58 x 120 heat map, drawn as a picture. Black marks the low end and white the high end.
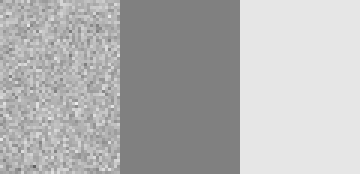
It is made of 1 by 3 panels. Panel 1,1: high, fine-grained. Panel 1,2: middling, flat. Panel 1,3: very high, flat.
